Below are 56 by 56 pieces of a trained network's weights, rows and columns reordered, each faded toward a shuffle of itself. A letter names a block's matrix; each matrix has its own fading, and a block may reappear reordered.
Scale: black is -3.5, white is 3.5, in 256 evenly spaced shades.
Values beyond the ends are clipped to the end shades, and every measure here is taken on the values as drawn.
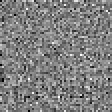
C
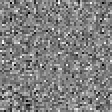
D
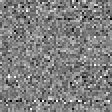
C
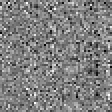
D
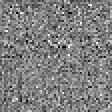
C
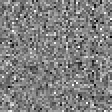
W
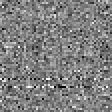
C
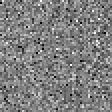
W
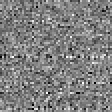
C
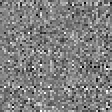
D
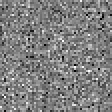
W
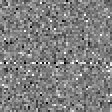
W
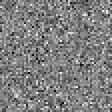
W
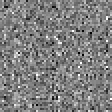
D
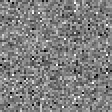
W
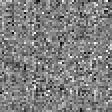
D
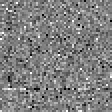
W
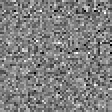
C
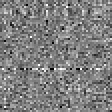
D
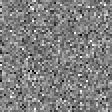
W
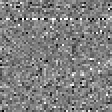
D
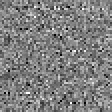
C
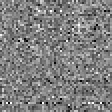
C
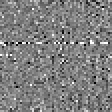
D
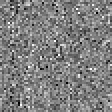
W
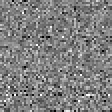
C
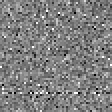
W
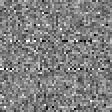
C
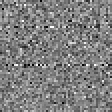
C
